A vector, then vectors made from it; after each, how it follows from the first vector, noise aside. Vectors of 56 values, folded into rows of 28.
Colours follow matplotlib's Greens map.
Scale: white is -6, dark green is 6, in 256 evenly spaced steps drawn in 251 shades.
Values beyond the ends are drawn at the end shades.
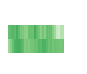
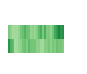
negated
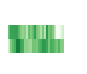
scaled up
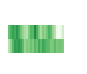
scaled up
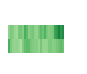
negated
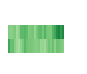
negated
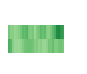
negated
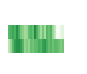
scaled up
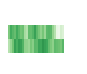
scaled up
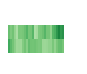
negated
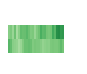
negated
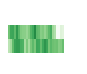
scaled up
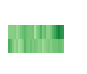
negated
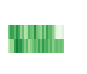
scaled up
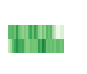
scaled up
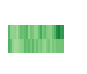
negated
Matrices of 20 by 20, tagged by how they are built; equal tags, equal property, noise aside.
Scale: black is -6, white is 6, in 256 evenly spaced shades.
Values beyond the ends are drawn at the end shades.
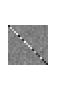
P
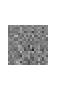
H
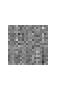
H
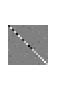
P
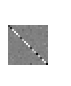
P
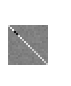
P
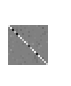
P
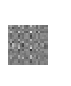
H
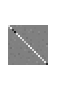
P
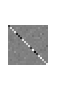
P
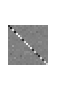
P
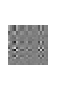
H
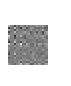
H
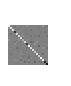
P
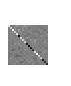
P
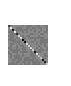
P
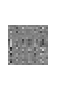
H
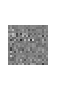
H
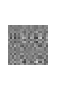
H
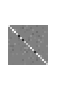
P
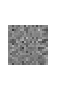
H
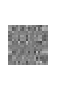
H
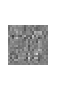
H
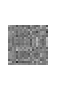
H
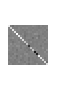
P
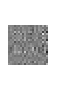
H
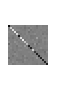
P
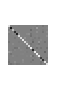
P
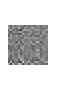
H
